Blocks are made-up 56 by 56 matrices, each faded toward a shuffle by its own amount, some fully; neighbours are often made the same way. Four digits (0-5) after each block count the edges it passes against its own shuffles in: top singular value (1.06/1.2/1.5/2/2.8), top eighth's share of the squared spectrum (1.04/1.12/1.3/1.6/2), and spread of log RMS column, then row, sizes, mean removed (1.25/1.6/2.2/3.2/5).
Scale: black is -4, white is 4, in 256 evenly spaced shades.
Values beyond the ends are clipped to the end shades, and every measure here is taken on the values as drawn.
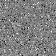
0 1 0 0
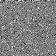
1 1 0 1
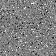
0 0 0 0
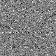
1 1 0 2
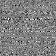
1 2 0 3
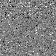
1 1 0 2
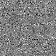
1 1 0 2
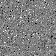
0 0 0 0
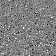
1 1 0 1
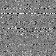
3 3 0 3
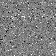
1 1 0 1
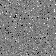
0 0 0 0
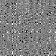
4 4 2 2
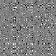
4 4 2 2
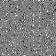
3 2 1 0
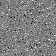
1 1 0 0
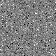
2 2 0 0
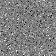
2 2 0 0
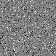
2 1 0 0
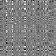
5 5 3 3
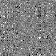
3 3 2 1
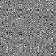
4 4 2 2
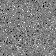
2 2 0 0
